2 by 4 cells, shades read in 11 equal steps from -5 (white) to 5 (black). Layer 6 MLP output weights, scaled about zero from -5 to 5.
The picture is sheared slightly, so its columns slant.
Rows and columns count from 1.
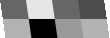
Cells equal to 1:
2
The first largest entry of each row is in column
4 2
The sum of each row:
0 0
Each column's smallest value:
-2 -4 -1 -2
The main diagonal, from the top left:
1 5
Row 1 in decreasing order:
2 1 1 -4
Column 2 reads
-4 5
